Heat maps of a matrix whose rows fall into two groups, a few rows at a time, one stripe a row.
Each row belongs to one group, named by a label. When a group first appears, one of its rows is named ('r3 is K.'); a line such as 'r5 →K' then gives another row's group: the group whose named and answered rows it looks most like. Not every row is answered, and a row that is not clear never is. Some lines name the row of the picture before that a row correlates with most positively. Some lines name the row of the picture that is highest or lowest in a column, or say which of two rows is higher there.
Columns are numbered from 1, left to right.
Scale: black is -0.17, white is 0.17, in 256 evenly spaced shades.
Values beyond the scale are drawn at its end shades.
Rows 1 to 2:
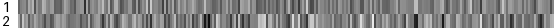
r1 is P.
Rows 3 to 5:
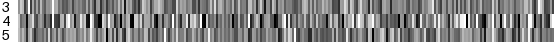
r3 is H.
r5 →P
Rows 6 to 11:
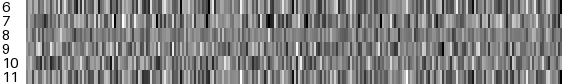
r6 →H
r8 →H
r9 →P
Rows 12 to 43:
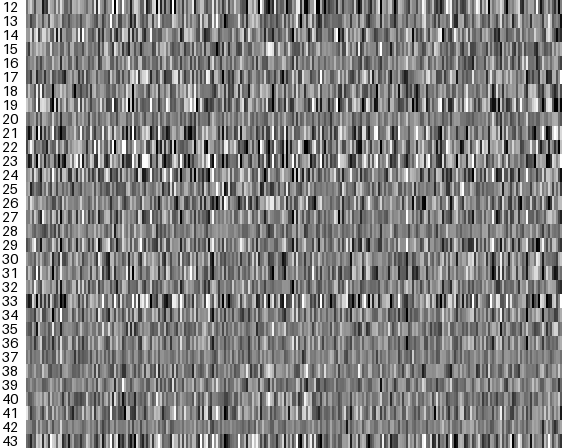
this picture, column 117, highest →24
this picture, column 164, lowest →33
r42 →H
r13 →P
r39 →P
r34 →H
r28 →P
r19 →H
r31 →H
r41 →P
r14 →H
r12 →P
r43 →P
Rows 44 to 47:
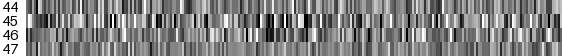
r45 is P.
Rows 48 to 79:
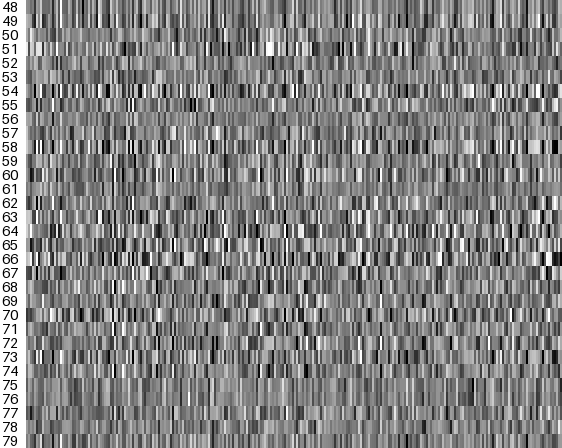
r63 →H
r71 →P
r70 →P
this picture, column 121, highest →51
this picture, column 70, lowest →54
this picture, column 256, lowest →60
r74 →P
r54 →H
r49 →H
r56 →H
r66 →H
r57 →P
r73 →H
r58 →H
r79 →H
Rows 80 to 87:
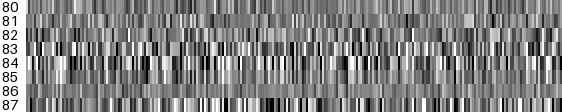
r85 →H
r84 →H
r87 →P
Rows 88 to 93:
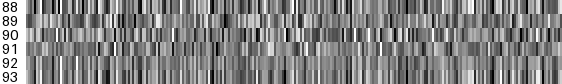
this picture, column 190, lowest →88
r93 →H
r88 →H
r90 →P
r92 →H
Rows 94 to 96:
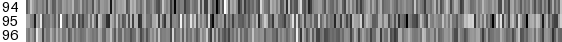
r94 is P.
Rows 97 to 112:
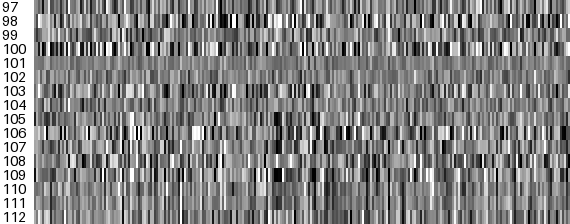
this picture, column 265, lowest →106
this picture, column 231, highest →109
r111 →P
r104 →H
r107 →P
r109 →P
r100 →H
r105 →P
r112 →P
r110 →P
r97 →H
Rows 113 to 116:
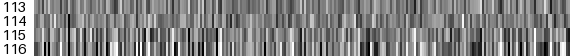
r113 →H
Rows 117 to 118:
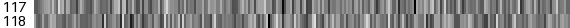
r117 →P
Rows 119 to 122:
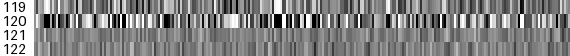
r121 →H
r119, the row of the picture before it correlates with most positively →117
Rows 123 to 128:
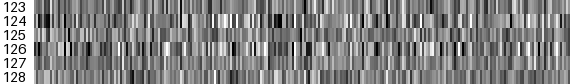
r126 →P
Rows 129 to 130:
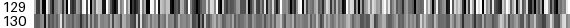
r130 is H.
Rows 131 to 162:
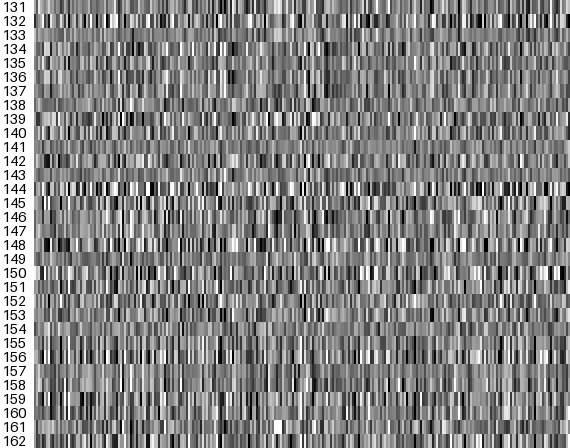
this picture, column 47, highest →148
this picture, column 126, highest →148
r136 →P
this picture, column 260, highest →134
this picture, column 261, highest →150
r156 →H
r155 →H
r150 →H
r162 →H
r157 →P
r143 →P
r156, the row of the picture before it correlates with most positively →129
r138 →P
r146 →P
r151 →H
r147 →P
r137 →P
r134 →P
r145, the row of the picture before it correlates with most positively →129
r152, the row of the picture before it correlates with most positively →130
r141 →H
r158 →P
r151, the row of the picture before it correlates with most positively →129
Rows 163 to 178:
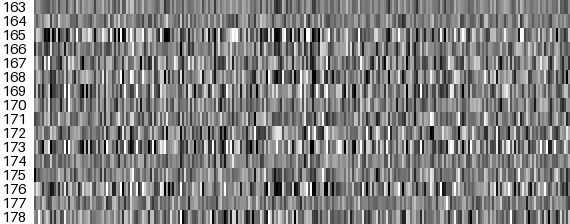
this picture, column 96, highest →176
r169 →H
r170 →H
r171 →P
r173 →H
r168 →P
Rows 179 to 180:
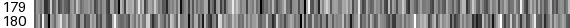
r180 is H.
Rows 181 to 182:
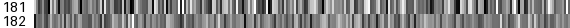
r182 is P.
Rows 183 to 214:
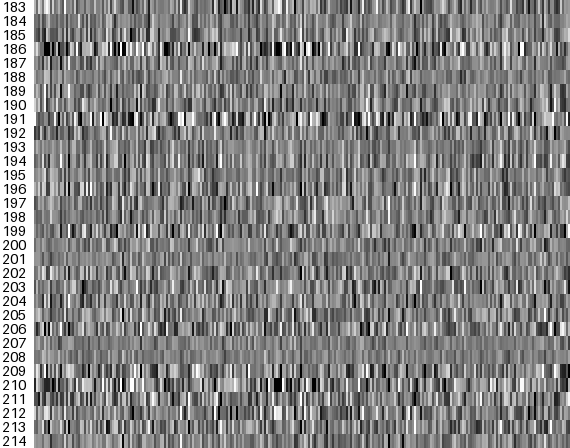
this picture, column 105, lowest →191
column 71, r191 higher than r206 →Yes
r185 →H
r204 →H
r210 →P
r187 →H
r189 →H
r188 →P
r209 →H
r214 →P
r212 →P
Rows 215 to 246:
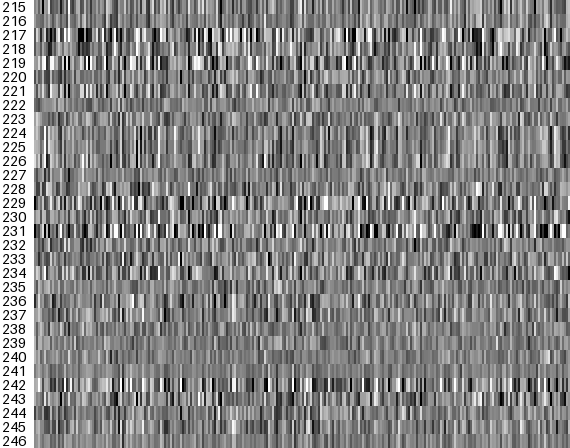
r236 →P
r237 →P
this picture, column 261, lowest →231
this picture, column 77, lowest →217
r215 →H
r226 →H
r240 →H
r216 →H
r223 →P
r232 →H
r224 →H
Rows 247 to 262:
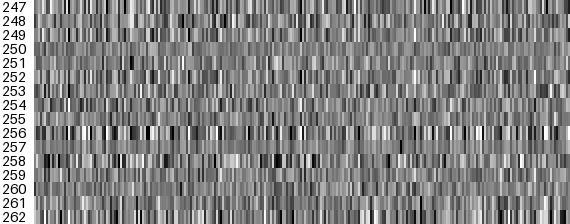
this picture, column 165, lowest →260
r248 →P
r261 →H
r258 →P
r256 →H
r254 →H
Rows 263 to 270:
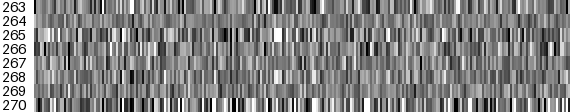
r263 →P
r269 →H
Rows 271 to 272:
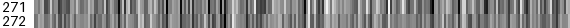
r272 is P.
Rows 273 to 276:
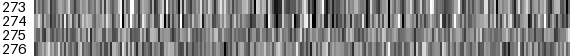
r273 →P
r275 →H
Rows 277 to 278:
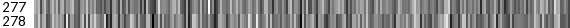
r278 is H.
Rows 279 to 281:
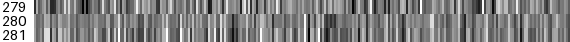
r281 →P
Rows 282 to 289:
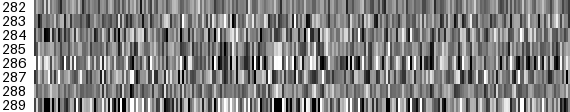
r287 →P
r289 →P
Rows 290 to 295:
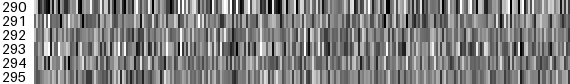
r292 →P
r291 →H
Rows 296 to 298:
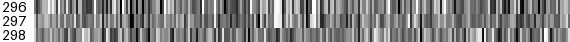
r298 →H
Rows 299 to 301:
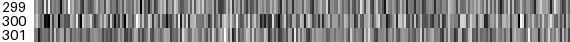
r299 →H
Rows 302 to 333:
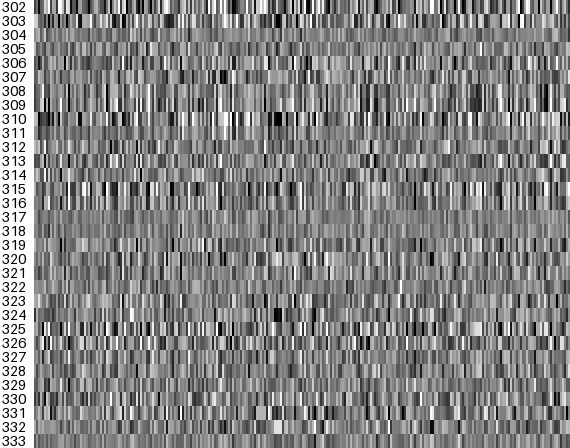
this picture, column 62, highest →315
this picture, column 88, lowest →320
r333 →P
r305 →H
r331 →P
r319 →H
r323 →P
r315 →H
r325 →H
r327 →H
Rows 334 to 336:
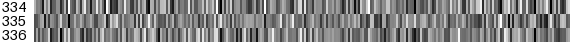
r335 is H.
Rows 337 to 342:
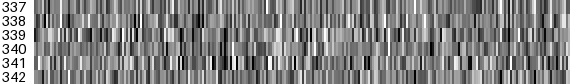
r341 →P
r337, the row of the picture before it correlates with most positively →335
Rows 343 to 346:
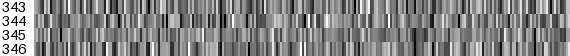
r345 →H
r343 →H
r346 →H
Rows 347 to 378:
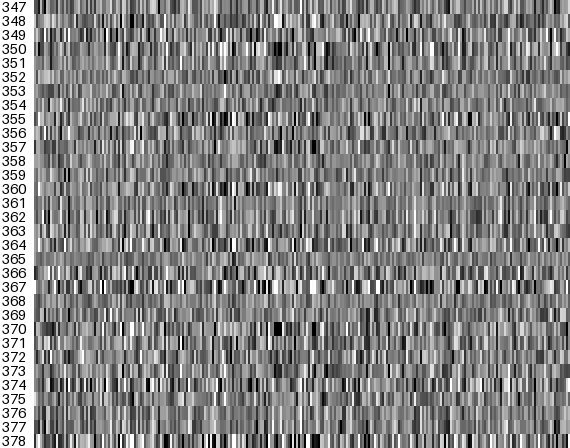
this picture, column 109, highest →359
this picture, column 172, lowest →350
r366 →P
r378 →P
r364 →P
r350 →P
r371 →P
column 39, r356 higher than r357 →No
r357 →P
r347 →H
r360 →P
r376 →H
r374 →H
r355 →P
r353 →P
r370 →P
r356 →H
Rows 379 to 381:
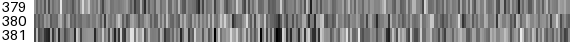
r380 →P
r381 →P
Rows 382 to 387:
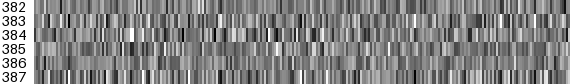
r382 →H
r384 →P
